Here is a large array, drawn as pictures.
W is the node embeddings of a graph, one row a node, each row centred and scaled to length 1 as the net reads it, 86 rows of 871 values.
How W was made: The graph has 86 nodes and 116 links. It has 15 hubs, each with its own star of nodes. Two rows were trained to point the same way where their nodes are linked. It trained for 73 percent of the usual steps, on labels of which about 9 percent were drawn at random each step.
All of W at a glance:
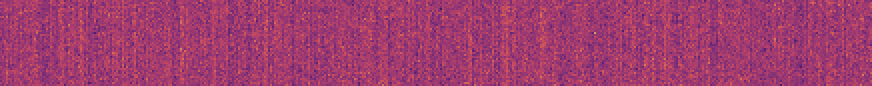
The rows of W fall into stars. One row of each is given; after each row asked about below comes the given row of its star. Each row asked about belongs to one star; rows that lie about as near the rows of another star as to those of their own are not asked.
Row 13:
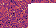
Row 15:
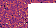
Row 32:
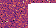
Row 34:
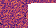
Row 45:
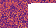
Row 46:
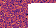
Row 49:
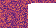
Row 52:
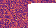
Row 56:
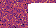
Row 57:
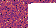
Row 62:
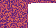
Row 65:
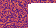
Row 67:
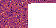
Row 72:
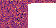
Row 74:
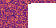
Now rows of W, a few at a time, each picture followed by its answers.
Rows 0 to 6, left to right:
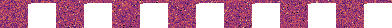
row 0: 13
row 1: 67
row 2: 65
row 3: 49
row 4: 13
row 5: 52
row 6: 56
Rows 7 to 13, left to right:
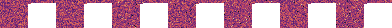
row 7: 34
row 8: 46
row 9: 72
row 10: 65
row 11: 56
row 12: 62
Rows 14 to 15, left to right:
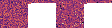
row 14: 52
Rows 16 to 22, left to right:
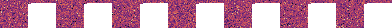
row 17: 74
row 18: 13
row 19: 56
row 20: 62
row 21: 74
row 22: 34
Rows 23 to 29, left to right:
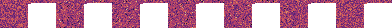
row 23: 74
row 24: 49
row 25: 56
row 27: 45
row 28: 49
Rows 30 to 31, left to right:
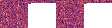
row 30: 67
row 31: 46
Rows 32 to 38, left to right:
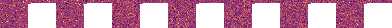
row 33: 34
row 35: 62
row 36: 62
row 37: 32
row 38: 52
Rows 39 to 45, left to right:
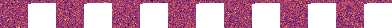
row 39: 67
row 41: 67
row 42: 67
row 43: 62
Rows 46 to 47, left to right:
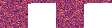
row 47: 46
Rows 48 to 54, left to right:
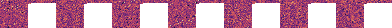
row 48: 72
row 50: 49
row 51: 65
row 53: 45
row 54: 74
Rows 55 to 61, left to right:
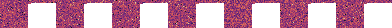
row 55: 72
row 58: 72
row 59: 56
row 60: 34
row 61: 57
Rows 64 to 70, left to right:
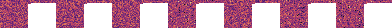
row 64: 57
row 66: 15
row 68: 13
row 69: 72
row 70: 49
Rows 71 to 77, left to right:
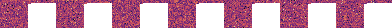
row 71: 74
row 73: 57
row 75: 32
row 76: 56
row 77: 49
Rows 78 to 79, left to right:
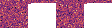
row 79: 62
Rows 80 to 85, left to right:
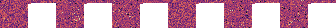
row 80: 13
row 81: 57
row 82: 15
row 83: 34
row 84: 72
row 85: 13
